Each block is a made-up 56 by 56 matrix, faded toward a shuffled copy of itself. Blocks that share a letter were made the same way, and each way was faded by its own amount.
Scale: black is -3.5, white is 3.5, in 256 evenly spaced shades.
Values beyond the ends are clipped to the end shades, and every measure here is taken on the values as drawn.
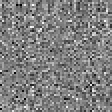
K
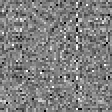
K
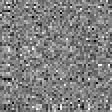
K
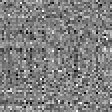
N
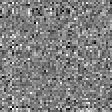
K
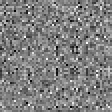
N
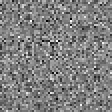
K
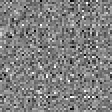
N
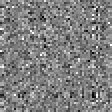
K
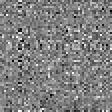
N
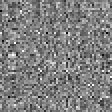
K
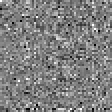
K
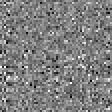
N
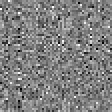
N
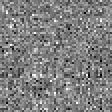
N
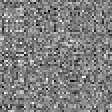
K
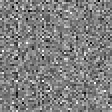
K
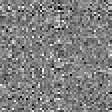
N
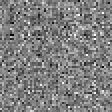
K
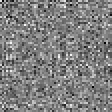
K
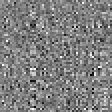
N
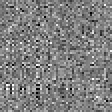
N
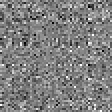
N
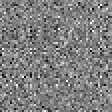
N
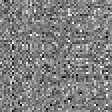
N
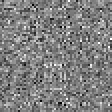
K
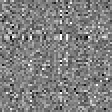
K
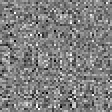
N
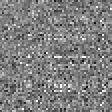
K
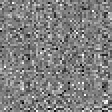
N
